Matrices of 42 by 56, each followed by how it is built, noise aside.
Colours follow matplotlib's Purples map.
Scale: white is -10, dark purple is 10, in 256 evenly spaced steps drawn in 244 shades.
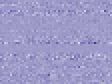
uneven rows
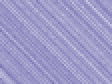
Toeplitz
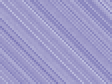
Toeplitz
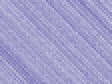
Toeplitz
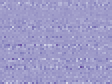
uneven rows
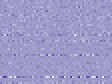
uneven rows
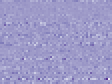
uneven rows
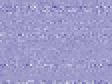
uneven rows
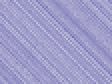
Toeplitz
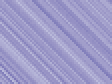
Toeplitz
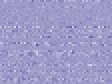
uneven rows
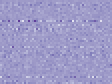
uneven rows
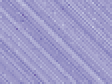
Toeplitz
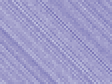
Toeplitz
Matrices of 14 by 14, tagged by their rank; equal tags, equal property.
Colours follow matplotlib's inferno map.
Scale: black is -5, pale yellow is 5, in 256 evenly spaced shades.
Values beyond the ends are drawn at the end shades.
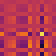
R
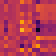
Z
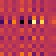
R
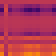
R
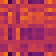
Z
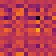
Z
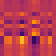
R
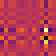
R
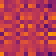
Z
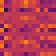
Z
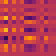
R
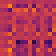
Z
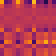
R
